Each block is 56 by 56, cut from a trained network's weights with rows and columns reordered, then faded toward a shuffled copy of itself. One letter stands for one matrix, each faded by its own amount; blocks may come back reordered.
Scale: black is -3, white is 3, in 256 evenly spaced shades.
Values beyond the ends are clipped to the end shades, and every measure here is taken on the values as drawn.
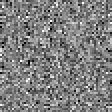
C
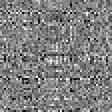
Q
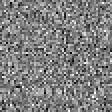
C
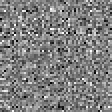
Q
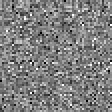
C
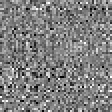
Q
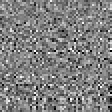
Q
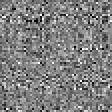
Q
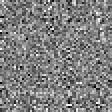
C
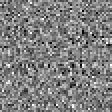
C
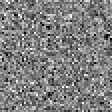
C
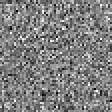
C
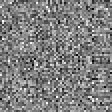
C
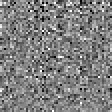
Q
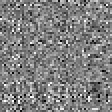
Q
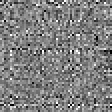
Q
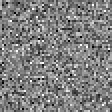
C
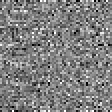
Q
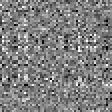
Q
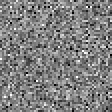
C
